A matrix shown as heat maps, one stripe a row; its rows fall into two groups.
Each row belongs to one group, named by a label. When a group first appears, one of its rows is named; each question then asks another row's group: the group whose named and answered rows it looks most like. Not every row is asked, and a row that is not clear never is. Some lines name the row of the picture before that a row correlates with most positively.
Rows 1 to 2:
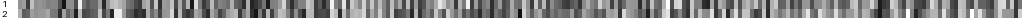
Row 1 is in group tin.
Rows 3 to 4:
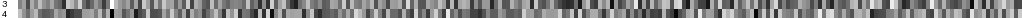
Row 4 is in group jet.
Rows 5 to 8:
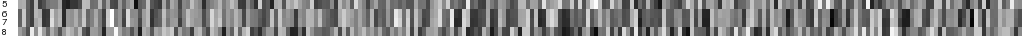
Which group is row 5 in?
jet
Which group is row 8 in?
tin
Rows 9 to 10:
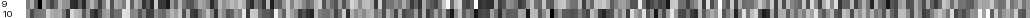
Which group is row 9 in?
jet
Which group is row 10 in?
tin
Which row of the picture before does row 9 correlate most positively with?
5
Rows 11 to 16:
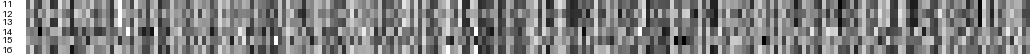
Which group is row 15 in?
jet
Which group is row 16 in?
jet
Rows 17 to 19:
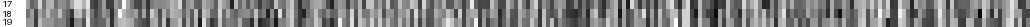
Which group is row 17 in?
tin
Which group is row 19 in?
tin
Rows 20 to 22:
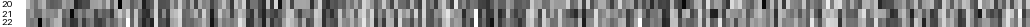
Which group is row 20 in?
jet
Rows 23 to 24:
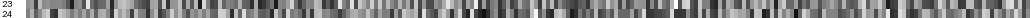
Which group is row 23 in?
tin
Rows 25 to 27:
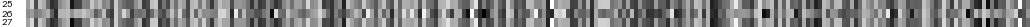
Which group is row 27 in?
jet
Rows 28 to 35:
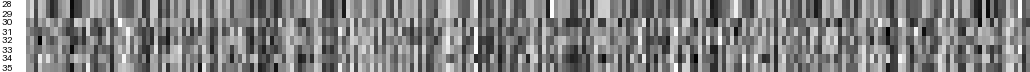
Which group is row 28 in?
jet
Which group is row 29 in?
jet
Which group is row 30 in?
tin
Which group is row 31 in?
tin
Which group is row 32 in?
jet
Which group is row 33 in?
tin
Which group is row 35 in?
tin
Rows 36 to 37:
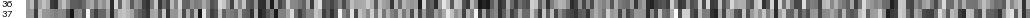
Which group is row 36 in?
jet
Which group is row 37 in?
tin
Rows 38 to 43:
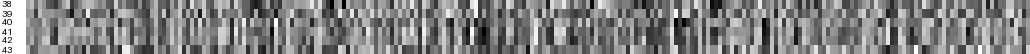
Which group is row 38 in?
jet
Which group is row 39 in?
tin
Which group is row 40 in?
jet
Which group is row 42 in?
jet
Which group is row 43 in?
tin
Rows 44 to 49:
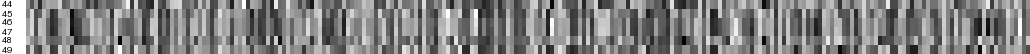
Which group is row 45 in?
jet
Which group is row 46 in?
jet
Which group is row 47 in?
jet
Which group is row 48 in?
jet
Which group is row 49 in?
jet
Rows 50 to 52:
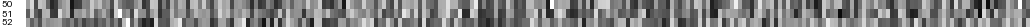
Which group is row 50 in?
jet
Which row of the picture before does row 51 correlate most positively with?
49
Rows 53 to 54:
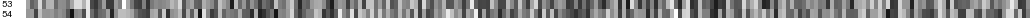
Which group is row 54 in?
tin
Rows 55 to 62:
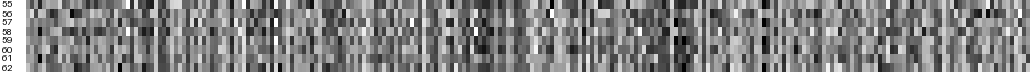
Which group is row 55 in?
tin
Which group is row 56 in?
jet
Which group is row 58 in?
tin
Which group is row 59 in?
jet
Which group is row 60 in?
jet
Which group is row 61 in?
jet
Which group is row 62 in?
jet
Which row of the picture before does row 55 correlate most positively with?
53
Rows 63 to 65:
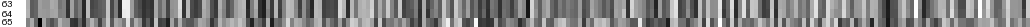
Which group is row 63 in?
tin
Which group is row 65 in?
jet
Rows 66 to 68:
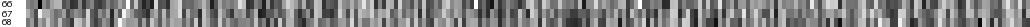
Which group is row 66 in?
tin
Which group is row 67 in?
tin
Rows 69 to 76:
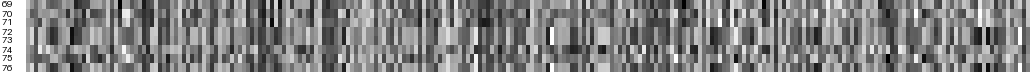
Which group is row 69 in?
jet
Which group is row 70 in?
tin
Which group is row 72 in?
jet
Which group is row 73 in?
jet
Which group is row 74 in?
tin
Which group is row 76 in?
jet
